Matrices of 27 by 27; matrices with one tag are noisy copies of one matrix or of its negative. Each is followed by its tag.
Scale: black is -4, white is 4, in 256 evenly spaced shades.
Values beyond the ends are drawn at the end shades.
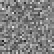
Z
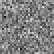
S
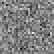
S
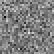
S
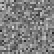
Z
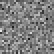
Z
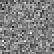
Z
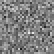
S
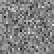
S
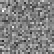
Z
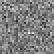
S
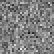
S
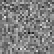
S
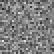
Z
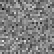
Z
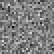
Z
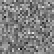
S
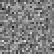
Z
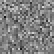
S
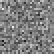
Z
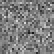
S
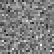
Z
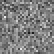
S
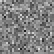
S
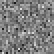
S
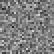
Z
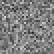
S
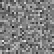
Z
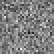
S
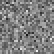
S
